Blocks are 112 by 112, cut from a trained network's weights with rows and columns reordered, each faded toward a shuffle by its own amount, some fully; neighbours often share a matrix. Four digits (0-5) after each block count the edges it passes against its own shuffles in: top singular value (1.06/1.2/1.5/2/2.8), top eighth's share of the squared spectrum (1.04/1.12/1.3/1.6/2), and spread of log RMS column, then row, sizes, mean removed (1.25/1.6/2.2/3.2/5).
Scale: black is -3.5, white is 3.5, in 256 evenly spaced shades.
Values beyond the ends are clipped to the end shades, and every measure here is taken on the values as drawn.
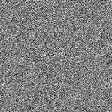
4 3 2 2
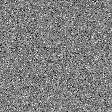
0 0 0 0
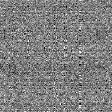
3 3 3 1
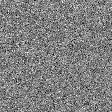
1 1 0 0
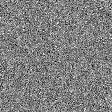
2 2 0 0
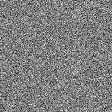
3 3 1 1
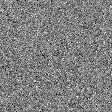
0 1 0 0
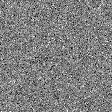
0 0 0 0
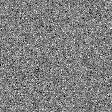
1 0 1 0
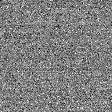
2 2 1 0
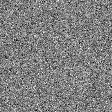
0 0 0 0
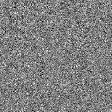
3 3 2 1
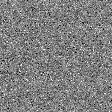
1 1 0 0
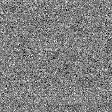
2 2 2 0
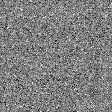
0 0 0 0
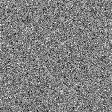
2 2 0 0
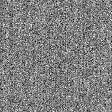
2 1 0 0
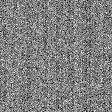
2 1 0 1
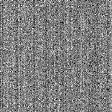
3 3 1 2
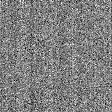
2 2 0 1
